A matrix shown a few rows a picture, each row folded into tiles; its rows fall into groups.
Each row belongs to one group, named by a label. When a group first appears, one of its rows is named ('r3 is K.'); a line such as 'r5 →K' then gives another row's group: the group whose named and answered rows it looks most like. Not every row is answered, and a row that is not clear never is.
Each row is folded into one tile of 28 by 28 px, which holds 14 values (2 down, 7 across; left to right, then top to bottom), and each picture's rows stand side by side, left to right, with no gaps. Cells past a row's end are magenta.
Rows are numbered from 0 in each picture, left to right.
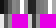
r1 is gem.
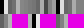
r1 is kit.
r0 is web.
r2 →web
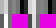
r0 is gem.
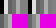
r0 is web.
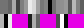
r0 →kit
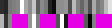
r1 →gem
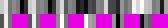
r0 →gem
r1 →gem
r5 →gem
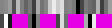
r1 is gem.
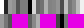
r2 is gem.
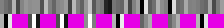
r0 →kit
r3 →gem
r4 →kit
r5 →web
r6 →web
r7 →kit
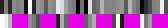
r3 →web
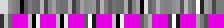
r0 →gem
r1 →kit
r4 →kit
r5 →web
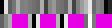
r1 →kit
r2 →kit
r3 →gem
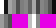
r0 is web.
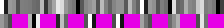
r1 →kit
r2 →gem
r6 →web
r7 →gem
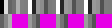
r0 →web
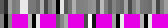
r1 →kit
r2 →web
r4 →kit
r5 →kit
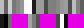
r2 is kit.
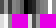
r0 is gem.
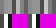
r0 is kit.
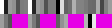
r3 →kit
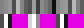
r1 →gem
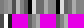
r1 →web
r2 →web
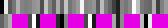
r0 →web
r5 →kit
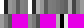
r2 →kit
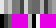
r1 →kit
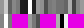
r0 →gem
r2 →kit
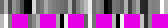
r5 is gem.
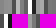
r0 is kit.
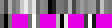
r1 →gem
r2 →kit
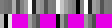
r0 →kit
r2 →gem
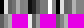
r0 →web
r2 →web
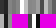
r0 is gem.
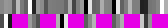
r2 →kit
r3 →web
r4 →web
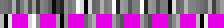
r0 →kit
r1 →gem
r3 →web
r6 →web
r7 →kit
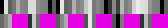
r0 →web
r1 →gem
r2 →web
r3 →gem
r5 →gem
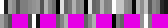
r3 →web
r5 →gem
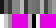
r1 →kit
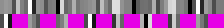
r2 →web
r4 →gem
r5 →kit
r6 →gem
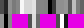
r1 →gem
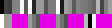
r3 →kit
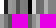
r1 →web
